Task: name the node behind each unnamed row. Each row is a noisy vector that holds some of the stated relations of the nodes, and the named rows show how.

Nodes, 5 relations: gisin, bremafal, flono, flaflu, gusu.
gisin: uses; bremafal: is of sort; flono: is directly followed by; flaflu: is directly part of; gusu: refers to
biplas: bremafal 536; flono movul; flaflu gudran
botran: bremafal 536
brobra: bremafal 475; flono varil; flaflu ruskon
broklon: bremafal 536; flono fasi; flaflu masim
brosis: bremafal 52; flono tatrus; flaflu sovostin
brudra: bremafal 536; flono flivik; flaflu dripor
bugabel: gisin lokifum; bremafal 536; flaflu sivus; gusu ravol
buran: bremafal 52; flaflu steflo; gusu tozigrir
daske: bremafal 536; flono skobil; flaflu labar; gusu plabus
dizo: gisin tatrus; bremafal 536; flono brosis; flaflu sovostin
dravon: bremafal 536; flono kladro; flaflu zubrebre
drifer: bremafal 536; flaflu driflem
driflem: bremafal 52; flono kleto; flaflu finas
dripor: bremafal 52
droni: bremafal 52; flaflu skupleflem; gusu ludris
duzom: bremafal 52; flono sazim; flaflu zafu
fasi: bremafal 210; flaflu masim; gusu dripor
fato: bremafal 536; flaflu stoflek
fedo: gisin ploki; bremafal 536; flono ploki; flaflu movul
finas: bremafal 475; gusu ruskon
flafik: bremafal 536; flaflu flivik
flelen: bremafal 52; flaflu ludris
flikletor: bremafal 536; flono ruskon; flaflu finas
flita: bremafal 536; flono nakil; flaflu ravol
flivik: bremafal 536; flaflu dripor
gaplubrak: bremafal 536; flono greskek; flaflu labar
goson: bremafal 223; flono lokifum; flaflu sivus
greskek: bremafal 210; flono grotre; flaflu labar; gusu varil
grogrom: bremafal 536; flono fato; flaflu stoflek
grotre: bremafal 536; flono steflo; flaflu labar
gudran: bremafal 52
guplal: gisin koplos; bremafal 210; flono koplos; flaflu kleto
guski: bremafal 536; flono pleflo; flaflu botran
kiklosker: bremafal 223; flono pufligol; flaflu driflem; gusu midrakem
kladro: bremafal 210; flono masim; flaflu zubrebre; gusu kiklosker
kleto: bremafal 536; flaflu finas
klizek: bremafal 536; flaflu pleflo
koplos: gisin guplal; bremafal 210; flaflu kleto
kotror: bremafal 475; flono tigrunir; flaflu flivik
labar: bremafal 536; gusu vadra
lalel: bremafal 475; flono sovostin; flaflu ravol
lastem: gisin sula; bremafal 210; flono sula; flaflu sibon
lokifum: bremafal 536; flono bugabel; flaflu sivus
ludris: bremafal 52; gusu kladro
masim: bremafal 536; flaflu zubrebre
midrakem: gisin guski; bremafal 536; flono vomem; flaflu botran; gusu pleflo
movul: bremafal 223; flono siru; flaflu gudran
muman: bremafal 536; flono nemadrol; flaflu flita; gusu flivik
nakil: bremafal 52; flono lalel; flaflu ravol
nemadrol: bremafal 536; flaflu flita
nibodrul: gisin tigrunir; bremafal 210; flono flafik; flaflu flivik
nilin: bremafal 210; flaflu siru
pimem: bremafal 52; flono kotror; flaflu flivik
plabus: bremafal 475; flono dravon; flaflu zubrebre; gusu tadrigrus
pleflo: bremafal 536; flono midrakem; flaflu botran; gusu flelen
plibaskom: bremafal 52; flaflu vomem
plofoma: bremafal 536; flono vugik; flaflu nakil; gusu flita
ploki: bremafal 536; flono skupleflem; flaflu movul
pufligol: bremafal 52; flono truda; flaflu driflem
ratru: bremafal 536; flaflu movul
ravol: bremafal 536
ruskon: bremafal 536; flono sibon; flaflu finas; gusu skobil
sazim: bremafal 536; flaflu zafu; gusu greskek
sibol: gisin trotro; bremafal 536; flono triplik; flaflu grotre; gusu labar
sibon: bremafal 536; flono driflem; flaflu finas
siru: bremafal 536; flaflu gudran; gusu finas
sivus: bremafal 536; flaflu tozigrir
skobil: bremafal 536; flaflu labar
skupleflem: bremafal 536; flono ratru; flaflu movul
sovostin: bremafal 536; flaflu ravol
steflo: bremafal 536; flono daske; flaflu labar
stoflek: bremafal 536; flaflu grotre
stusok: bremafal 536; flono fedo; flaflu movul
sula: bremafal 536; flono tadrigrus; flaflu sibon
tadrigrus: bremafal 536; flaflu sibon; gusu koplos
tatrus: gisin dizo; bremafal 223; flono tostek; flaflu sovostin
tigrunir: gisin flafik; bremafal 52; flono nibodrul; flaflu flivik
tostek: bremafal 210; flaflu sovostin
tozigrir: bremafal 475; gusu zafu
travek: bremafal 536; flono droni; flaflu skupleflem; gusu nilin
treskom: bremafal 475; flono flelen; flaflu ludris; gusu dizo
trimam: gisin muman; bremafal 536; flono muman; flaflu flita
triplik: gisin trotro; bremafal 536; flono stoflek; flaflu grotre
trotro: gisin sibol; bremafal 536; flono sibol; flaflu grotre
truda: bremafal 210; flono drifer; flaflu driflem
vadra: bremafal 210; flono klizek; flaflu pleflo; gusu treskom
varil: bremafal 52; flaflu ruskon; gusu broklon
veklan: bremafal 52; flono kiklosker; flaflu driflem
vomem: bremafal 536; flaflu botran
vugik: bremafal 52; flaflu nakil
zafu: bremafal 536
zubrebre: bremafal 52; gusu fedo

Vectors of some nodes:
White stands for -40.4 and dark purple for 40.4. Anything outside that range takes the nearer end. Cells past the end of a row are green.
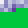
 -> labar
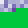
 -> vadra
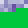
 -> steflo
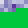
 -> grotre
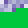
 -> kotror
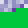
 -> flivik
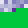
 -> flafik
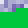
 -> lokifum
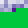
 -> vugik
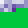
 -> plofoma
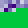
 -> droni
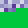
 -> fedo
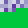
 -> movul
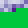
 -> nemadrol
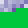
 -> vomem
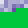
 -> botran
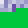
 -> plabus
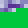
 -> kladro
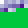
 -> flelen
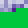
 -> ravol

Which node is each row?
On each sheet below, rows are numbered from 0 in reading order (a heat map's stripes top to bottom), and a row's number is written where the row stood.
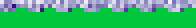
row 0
grogrom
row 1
tatrus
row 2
dripor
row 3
sula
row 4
broklon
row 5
skobil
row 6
pimem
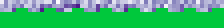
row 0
plibaskom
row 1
flita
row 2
pleflo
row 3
lalel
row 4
trimam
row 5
nibodrul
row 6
siru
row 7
zubrebre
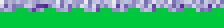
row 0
flikletor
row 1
ludris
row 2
finas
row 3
goson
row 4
brobra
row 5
treskom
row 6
greskek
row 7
nilin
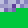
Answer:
ploki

